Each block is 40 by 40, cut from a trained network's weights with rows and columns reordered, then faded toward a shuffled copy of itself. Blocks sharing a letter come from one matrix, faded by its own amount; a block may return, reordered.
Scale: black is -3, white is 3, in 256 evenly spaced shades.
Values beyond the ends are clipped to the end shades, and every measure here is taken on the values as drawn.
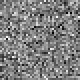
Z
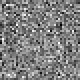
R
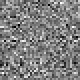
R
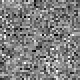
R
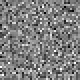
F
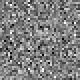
F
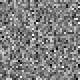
Z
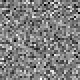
R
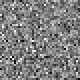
F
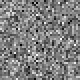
Z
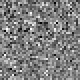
R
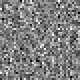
Z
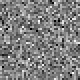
R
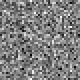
R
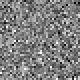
Z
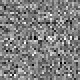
R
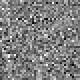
F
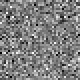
F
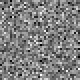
Z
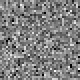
Z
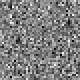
Z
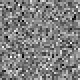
Z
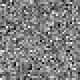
Z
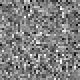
F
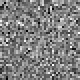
R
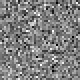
Z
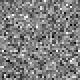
F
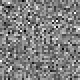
Z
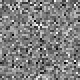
F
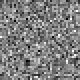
R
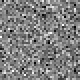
Z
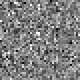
F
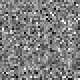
F
